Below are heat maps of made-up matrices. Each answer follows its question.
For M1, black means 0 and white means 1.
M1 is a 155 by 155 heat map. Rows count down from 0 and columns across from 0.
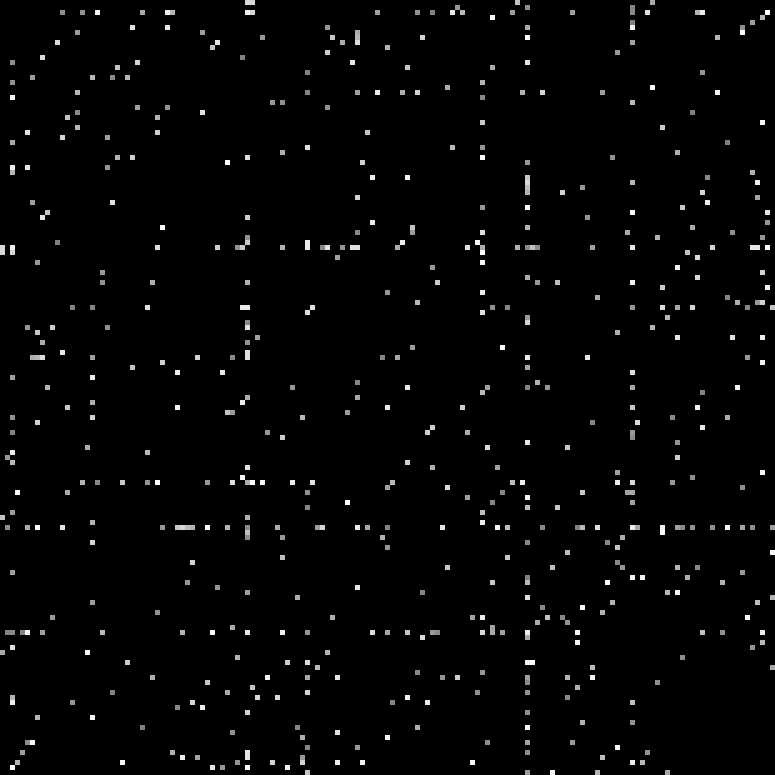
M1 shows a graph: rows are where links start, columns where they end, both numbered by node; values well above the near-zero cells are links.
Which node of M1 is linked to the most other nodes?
node 105
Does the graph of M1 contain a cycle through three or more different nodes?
yes
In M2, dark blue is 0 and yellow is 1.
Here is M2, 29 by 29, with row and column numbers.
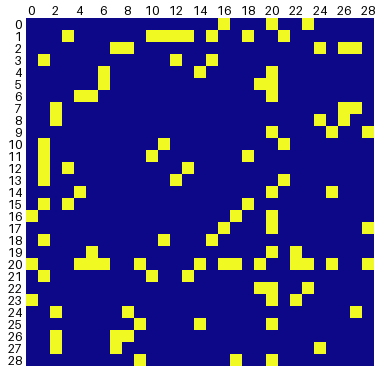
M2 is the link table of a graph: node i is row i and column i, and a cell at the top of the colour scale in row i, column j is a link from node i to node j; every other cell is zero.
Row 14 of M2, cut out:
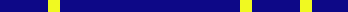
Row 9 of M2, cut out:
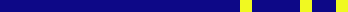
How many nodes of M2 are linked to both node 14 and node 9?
2
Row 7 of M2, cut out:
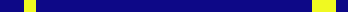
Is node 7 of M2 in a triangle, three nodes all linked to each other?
yes
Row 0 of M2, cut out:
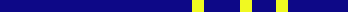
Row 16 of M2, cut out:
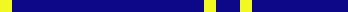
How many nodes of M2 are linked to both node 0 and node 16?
1
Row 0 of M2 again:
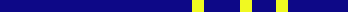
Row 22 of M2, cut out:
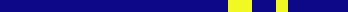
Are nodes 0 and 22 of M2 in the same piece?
yes
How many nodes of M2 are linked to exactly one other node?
0
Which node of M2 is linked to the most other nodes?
node 20
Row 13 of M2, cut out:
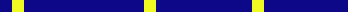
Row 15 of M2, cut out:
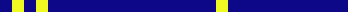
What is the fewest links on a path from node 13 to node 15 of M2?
2
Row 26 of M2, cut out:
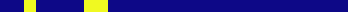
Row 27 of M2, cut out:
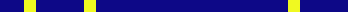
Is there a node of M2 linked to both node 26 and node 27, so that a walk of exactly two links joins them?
yes
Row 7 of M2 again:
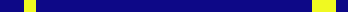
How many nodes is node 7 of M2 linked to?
3
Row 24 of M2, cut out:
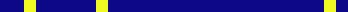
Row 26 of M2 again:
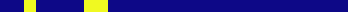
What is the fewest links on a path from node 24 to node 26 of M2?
2
